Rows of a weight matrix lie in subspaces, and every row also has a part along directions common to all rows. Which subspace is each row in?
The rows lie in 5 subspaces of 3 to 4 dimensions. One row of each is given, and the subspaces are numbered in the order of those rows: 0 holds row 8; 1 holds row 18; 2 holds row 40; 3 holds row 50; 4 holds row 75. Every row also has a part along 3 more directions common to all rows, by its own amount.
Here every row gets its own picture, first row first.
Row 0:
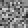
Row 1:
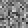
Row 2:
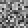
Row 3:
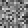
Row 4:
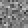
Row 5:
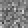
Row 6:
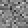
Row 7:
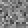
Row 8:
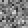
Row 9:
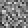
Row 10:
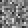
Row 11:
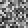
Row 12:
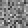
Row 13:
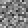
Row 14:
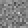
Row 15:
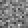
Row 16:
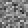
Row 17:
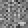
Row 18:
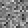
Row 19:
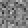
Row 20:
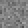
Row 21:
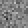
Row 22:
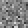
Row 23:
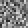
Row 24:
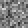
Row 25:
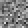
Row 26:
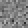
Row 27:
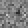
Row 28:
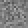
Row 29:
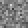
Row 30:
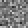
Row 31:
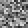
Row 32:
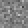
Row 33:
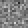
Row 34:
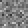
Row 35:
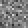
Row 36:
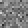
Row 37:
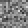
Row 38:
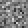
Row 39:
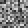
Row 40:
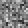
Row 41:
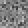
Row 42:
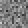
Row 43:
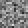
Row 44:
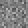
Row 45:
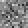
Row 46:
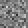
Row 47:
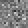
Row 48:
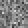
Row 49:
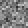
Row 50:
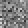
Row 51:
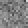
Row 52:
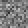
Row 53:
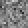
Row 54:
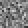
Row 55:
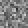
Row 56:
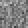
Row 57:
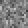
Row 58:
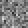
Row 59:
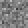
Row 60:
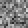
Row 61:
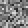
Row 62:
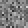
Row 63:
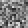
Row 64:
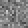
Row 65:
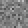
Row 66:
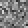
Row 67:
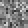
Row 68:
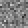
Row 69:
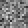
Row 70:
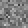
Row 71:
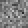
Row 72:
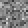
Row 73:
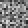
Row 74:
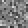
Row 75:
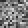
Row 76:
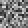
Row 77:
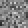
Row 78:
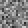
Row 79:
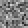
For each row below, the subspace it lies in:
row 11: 0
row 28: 0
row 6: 1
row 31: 1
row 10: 0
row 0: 4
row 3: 4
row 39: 0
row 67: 1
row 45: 4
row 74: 4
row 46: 3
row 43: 3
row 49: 2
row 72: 1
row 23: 2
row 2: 0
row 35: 3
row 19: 2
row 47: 1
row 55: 2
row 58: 0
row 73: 2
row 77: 4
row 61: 0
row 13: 3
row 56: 1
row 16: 3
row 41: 0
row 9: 3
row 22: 4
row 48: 1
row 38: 0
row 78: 0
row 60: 3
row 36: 0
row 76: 3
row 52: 3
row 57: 4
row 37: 3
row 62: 4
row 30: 4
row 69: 4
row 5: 3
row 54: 2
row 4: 1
